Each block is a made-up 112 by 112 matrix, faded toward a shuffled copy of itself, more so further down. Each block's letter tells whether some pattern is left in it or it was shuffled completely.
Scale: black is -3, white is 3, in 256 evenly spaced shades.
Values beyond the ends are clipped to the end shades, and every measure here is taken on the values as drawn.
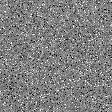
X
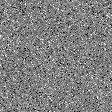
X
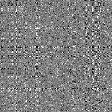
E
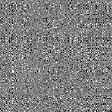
E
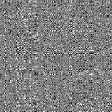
E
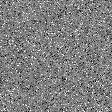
X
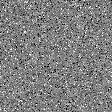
X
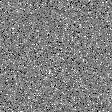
X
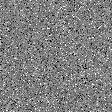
X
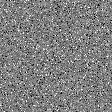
X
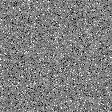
X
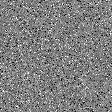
X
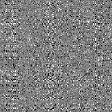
E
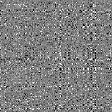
E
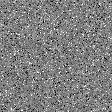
X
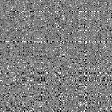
E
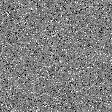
X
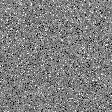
X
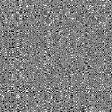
E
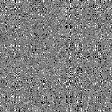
E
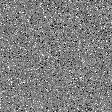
X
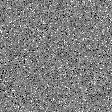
X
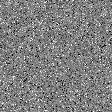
X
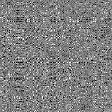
E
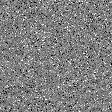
X
